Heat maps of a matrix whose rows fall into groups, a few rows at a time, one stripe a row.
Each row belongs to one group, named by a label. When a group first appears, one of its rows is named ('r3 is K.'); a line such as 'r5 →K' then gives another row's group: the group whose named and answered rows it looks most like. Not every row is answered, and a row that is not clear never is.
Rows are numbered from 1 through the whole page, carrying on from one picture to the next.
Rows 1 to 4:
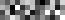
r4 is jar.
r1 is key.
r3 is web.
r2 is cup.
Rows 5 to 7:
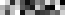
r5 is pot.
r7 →jar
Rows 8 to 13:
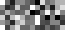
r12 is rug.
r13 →jar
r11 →rug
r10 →web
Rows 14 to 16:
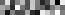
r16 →web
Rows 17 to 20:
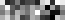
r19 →rug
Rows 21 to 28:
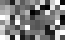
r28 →pot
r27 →jar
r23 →web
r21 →pot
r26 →key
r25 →pot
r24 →pot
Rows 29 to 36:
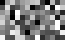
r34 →pot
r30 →web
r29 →key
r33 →web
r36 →rug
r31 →pot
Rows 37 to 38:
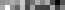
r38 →key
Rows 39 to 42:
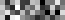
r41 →key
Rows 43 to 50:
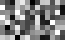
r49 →pot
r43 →web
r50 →key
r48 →jar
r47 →key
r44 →rug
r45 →pot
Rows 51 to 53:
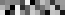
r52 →cup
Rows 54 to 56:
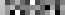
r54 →cup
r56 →cup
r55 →key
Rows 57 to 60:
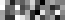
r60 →rug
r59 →web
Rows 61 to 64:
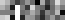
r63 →pot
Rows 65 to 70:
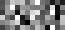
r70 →key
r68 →cup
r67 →key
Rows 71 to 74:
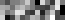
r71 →web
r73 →rug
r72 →pot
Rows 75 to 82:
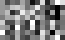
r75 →web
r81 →web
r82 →pot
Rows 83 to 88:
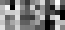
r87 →jar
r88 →jar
